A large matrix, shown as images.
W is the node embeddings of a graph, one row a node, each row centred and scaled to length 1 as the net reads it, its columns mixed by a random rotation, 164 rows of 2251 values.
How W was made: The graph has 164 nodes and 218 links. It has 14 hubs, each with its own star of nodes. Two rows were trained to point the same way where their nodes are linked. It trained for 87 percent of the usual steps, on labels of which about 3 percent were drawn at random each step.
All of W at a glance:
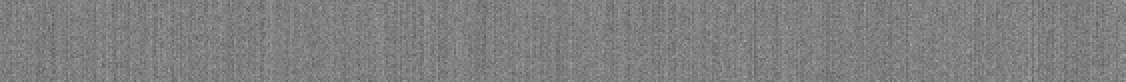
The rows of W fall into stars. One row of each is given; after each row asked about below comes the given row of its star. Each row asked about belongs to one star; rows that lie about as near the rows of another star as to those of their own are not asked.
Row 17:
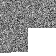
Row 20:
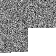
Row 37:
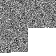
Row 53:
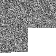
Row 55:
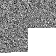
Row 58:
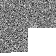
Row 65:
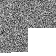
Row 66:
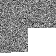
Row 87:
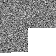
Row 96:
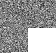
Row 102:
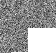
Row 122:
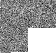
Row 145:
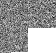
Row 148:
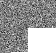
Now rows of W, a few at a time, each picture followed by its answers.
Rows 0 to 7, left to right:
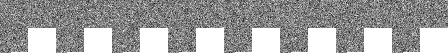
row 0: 87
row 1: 145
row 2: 148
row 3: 65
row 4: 102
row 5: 55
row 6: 145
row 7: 66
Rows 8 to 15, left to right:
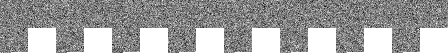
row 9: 66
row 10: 17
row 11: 37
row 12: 66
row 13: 145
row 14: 96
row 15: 20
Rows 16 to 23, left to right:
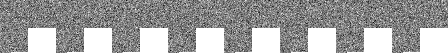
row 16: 17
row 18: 66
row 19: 17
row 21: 87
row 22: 145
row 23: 17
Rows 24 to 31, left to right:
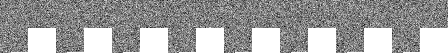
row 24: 55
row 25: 66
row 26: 37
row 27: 20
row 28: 87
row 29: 17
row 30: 87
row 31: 122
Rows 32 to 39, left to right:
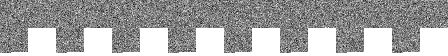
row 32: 102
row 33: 122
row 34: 66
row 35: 122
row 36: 37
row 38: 37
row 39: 96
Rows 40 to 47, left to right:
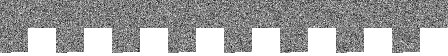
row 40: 122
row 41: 37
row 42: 20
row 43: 58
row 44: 37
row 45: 53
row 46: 66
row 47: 145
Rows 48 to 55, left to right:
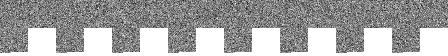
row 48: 96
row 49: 96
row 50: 87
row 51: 58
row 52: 55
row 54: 37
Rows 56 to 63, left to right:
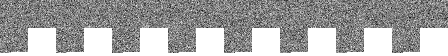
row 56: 55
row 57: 53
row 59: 66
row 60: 87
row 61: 122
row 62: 58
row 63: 17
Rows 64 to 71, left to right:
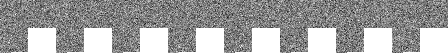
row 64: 96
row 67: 148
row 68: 145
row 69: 148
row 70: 102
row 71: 17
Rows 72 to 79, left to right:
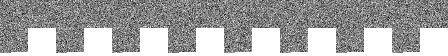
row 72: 37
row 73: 53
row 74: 53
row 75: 20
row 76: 148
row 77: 148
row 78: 20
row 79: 37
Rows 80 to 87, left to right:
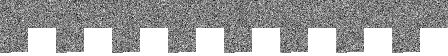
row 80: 102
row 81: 145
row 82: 102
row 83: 58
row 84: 65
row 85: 87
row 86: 145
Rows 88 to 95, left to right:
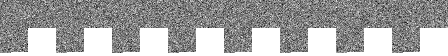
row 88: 87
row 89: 96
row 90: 122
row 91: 96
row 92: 148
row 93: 66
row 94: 148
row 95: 20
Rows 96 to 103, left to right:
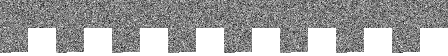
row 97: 122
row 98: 66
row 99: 20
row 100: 102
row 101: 145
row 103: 37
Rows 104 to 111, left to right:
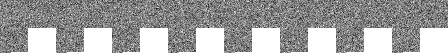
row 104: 122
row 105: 102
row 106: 122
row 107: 96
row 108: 96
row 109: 53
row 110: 148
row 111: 55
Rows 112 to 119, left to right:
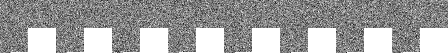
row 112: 122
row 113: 58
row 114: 53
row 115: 53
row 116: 17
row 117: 87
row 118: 87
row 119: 102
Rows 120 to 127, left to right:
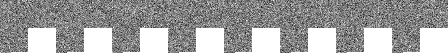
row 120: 96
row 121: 37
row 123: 20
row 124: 102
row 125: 17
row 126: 53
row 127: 145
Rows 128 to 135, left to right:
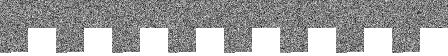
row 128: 87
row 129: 20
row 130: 145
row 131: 65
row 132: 20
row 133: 65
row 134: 102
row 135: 55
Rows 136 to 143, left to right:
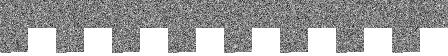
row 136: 37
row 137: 65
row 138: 37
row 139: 66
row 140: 148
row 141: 66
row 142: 122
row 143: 65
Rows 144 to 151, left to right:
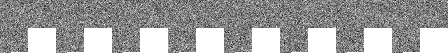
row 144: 122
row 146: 122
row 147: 145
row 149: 102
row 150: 122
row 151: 37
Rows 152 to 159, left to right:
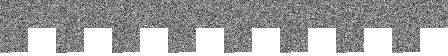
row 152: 53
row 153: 102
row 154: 58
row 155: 58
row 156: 148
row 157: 87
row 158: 53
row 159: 20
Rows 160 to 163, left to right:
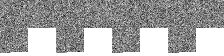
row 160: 58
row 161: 102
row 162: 65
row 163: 102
